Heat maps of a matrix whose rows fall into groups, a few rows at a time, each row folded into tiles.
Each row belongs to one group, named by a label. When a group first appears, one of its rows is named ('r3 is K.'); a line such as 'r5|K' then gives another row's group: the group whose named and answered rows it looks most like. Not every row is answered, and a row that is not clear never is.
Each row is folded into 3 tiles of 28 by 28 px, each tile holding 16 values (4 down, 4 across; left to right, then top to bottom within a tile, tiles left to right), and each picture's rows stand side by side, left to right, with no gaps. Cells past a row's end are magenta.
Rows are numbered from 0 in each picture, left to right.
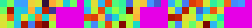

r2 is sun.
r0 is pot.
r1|sun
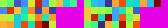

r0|pot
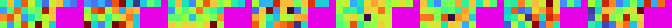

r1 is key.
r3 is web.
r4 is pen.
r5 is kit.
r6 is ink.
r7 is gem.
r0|sun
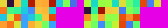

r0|ink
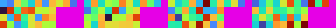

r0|key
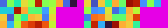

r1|ink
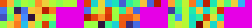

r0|pen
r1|gem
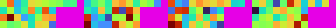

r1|key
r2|web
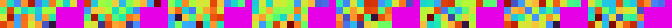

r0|web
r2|ink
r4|key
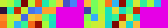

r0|sun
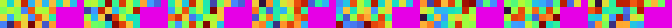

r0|kit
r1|sun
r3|ink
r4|key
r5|ink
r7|ink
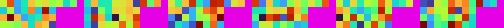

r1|pen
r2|ink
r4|ink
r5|key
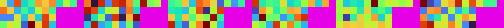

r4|pot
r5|web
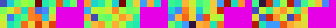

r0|pot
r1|kit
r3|key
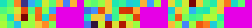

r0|gem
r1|sun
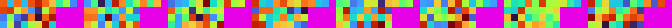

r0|ink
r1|pot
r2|pot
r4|pot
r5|key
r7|gem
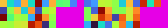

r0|kit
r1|gem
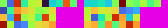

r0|key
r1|pot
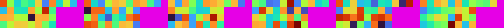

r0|kit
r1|web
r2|ink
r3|pot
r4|gem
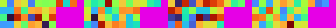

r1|sun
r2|ink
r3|sun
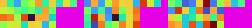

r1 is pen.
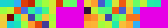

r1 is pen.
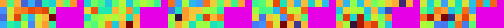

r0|gem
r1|pot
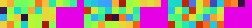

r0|pen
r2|key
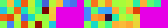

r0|sun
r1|pen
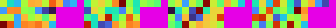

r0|web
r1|key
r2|pen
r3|sun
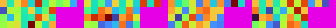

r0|kit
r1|gem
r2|kit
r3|ink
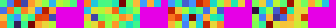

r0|key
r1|kit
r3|pen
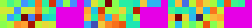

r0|kit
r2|pen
